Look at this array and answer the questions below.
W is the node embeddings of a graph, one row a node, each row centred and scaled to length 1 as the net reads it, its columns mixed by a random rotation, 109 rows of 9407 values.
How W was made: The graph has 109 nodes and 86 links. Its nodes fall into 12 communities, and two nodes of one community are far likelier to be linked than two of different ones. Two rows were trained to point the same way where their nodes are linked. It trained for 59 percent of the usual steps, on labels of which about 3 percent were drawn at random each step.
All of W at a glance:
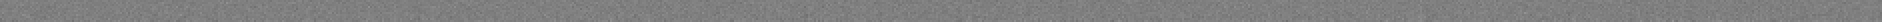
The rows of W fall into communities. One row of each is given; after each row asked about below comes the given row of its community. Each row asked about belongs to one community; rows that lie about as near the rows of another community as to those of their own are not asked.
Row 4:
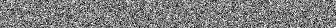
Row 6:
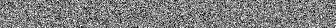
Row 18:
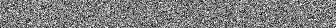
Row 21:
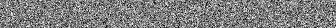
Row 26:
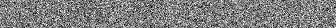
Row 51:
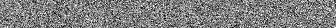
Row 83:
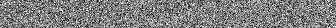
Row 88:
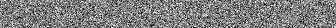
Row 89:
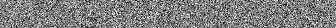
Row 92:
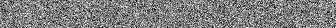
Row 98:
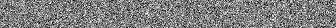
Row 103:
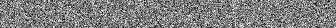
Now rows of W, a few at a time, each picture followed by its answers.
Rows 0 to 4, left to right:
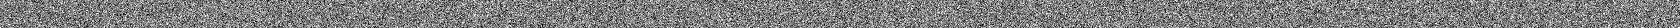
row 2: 83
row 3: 98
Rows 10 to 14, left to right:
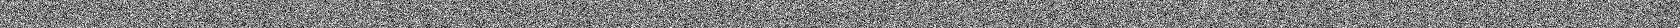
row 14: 103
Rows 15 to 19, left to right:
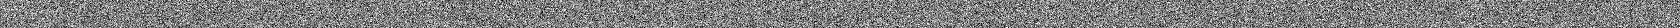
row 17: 103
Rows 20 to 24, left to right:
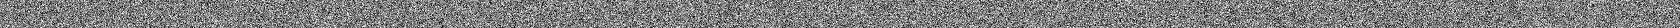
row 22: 51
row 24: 92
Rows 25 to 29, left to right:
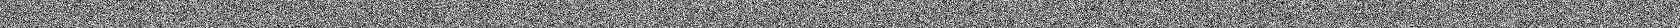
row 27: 21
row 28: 4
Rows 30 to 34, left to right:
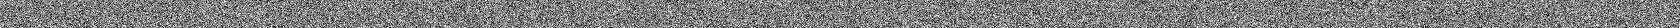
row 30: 18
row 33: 98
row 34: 6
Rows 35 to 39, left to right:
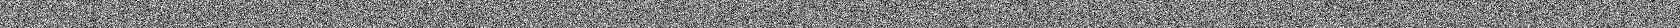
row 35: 89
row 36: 98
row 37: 92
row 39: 103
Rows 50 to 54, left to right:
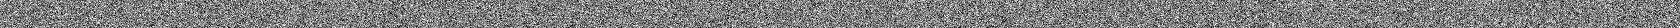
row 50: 88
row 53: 4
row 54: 83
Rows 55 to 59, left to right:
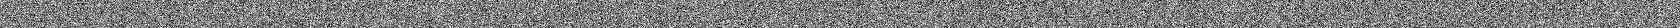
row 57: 18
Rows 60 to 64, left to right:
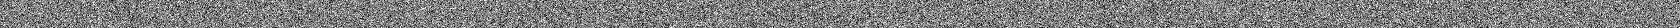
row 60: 98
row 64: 98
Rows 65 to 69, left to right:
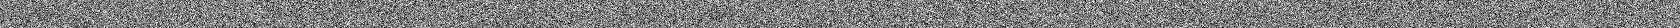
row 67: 18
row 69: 103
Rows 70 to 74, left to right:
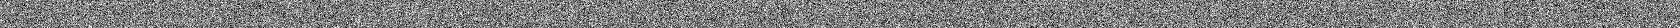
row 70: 26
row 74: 26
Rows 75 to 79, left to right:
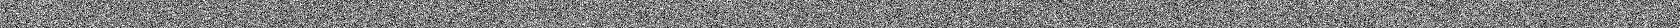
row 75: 18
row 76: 92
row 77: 21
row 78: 83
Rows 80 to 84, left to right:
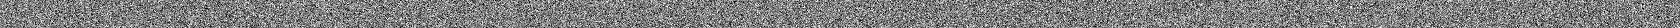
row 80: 4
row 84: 51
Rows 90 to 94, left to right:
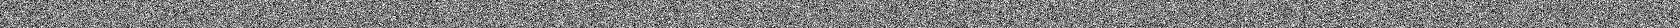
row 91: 26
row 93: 18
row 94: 92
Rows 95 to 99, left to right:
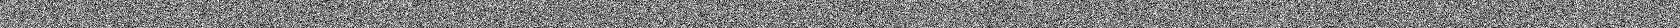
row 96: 89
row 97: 103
